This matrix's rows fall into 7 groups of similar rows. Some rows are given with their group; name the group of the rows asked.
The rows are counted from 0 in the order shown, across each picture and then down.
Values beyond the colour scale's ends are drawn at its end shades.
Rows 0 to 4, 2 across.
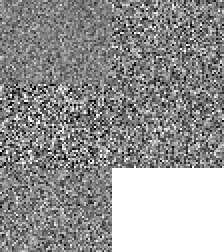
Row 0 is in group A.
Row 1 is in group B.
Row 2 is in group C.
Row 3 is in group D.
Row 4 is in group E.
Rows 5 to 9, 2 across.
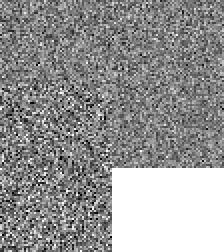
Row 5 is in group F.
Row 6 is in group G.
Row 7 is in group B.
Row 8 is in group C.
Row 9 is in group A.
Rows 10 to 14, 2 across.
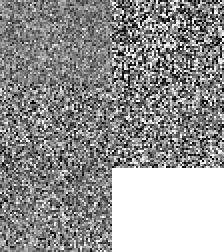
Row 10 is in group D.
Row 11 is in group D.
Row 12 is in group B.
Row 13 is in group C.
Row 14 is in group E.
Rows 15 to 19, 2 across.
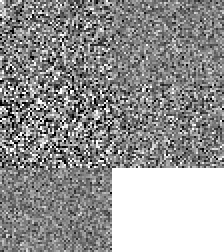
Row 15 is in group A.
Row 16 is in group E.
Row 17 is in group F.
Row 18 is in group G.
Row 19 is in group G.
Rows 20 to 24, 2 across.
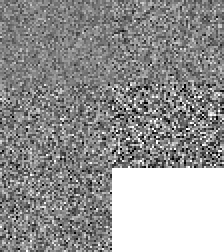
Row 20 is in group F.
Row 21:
F
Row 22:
A
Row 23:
B
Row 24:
G
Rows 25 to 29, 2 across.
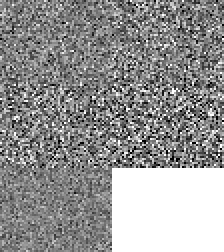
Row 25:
A
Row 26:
D
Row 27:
C
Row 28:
B
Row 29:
G
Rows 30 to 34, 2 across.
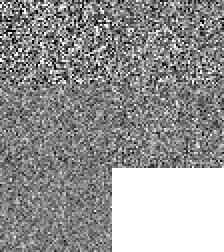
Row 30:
F
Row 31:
E
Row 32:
B
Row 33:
D
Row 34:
C
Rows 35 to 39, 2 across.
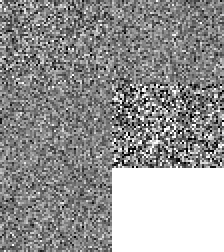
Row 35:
F
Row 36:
A
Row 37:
E
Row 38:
D
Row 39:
A
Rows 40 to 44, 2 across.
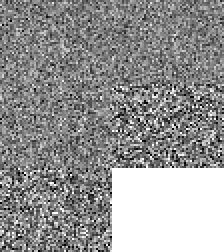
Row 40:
E
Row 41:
A
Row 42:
G
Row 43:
B
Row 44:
D
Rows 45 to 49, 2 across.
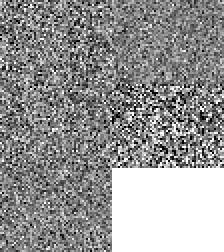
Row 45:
G
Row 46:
A
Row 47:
D
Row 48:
E
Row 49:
E
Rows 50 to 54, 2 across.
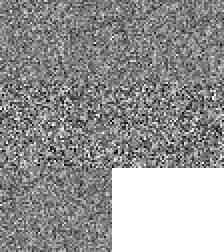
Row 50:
C
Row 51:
F
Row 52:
E
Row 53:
G
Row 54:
F
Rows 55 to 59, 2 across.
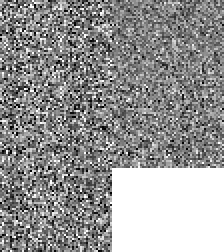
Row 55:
G
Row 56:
E
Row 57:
G
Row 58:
G
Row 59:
D
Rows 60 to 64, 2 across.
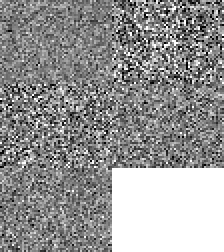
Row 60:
F
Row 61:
D
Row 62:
C
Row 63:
B
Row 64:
A
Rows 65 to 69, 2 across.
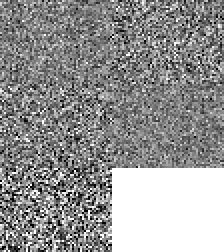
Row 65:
D
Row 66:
F
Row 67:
B
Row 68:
G
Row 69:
A
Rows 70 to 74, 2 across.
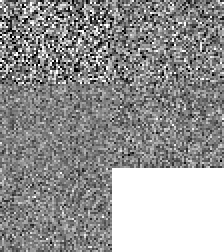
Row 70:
F
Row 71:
A
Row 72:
G
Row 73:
D
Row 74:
A
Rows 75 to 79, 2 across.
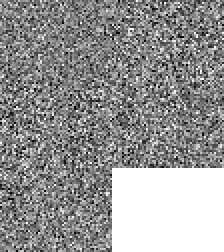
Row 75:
B
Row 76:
E
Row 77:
G
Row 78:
D
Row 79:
F
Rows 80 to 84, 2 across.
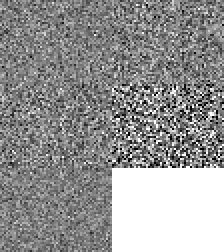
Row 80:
E
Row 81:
G
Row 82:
A
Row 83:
B
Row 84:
B
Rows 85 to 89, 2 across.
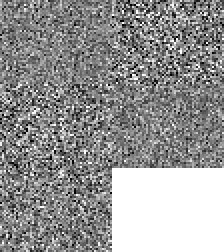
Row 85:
G
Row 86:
C
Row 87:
A
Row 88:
D
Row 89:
G
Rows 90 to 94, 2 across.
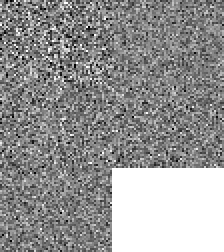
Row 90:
E
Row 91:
G
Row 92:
A
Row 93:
B
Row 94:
B
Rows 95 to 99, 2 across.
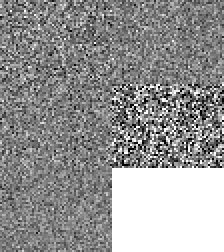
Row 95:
C
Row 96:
D
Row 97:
G
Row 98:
D
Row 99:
F
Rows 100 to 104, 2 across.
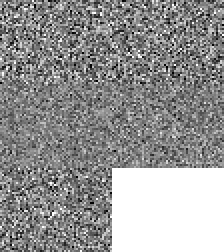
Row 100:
G
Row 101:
B
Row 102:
G
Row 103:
E
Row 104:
D
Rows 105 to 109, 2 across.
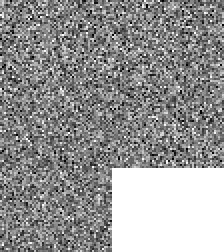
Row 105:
A
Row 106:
G
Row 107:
B
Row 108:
E
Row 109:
B
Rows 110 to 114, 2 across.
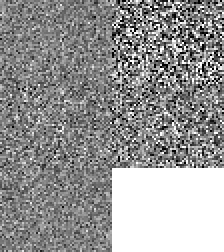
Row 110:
A
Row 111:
E
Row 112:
C
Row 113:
E
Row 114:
F
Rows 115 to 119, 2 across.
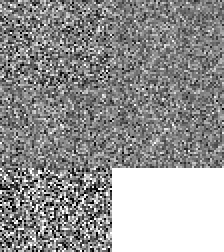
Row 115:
B
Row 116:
D
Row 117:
D
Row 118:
D
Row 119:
F
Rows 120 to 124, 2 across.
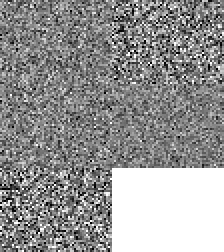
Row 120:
G
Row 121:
F
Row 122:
C
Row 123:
B
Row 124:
F
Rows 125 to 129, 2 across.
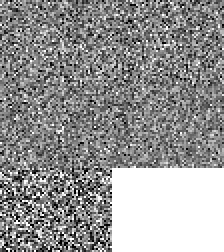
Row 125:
E
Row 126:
D
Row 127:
C
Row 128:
F
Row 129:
B
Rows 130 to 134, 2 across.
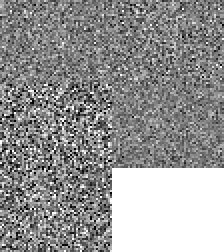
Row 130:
C
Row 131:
C
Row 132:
A
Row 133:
B
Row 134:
D
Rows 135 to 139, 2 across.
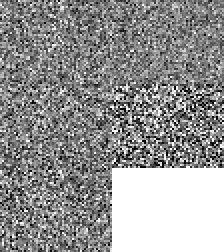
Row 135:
D
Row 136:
F
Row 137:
B
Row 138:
B
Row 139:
D
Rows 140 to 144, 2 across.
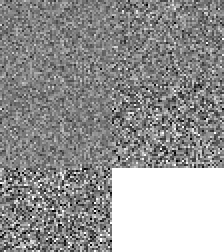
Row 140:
E
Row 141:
C
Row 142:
E
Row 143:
E
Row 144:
C
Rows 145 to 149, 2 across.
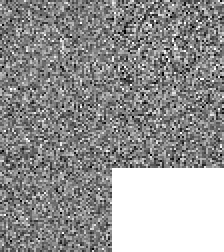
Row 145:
E
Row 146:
A
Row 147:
B
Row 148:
B
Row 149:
B
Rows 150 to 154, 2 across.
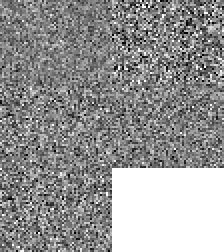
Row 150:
D
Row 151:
G
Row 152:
F
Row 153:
B
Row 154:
F
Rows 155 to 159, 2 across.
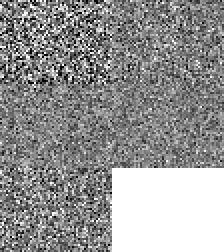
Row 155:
B
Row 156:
D
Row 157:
G
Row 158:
A
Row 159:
D
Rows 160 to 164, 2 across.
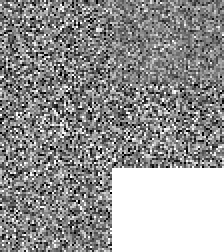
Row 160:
B
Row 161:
D
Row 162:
E
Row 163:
D
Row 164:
G
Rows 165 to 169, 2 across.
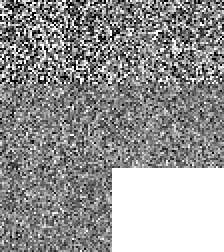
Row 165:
D
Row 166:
E
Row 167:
A
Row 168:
E
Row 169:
D
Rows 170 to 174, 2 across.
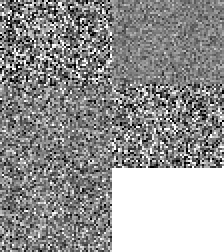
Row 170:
D
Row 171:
A
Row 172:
C
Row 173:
D
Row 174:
D
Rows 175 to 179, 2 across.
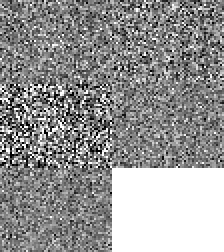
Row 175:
D
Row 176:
G
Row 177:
D
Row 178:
A
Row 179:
G
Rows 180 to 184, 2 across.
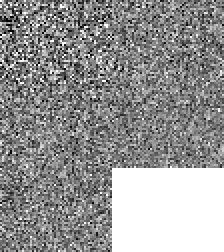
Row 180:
F
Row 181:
G
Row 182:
G
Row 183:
F
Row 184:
F
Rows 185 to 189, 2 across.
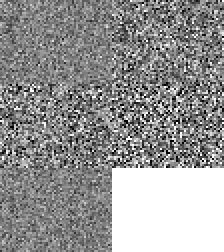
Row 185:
F
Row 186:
D
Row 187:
G
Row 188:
C
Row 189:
G
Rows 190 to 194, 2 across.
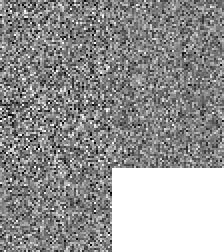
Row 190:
C
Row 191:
G
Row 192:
F
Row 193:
D
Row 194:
C
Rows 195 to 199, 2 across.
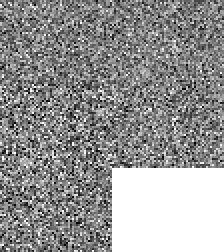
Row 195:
B
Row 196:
E
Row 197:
G
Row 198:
A
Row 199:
B
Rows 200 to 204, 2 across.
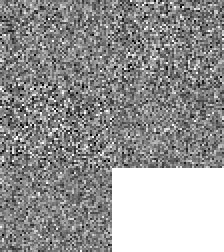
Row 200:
F
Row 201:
D
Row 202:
D
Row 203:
D
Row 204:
A
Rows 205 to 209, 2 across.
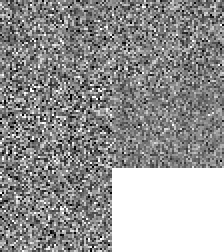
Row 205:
D
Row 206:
G
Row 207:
G
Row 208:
D
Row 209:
E
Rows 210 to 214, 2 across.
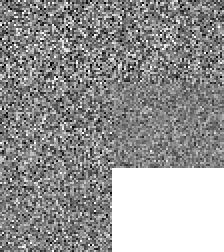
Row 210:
E
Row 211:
D
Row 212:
E
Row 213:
A
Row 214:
C
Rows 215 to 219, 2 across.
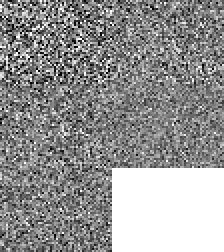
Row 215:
B
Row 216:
E
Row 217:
E
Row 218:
A
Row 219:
B
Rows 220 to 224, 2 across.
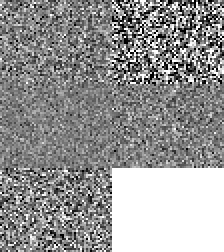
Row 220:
G
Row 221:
F
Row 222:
D
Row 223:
E
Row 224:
E
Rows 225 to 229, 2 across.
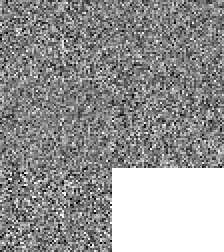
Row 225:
E
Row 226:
B
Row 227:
A
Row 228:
F
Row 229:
C
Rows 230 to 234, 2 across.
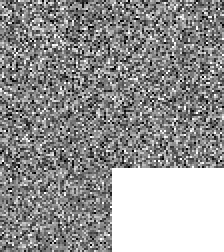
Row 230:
D
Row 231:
C
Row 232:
B
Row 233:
A
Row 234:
C
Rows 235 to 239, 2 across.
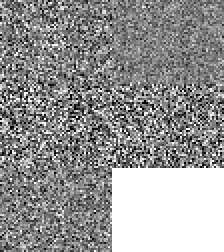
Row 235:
D
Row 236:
G
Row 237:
G
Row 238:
B
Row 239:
C
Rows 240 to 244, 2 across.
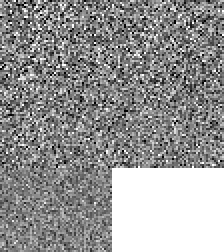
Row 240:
C
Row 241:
B
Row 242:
F
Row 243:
A
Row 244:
E
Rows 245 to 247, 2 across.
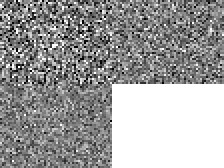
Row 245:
D
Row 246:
B
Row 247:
D
